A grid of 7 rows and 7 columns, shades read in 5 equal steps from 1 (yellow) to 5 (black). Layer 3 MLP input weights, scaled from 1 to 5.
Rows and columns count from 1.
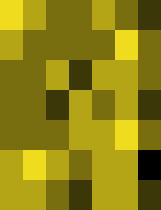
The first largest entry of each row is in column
7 2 4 3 1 7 4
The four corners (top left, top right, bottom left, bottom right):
1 4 2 4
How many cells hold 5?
1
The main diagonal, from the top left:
1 3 2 2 2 2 4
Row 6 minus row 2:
0 -2 -1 0 -1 1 2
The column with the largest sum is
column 7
